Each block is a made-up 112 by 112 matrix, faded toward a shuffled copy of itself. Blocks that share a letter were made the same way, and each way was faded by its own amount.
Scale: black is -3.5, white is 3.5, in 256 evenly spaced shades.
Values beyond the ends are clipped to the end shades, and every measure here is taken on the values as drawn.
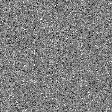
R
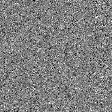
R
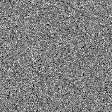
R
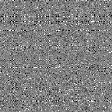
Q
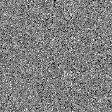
R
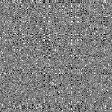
Q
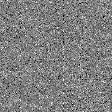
R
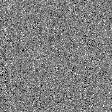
R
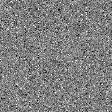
R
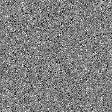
R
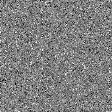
R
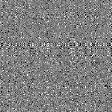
Q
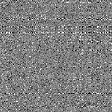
Q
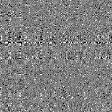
Q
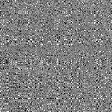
Q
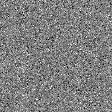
R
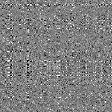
Q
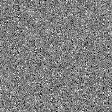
R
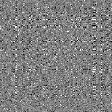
Q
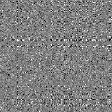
Q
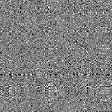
Q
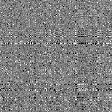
Q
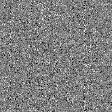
R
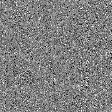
R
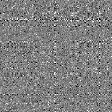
Q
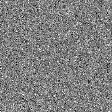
R
